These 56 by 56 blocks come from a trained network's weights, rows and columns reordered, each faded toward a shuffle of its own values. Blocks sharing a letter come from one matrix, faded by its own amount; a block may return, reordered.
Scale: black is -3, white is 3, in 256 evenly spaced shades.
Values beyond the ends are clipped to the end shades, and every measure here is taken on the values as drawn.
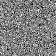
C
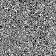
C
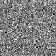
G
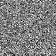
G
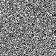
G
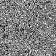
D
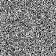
G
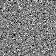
C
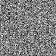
G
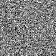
D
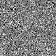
D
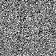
G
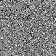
C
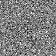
D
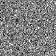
D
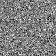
C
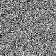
G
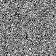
G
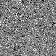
C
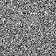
G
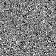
C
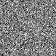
G
